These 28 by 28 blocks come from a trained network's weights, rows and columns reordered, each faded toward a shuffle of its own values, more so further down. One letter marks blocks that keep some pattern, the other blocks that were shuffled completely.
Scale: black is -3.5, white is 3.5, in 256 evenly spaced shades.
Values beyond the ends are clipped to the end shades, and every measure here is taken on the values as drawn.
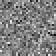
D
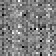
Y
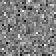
D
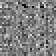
Y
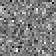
D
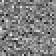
D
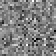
Y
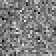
D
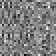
Y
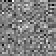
Y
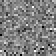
D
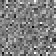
Y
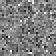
D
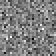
D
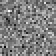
D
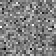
D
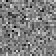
D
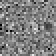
Y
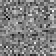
Y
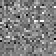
Y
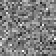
Y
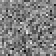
Y
